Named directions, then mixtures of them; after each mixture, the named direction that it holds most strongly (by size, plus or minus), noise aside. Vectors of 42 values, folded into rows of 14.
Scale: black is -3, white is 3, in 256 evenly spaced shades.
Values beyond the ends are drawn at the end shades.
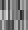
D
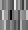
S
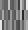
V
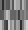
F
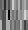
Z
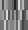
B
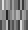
F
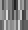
B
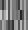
D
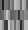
F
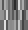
B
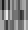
D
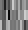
Z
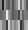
F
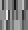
B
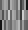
V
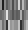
F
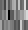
Z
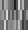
B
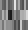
S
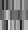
F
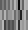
B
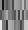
F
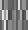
B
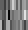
Z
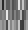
B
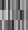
D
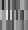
D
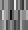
S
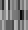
D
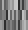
B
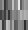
Z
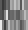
F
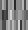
S
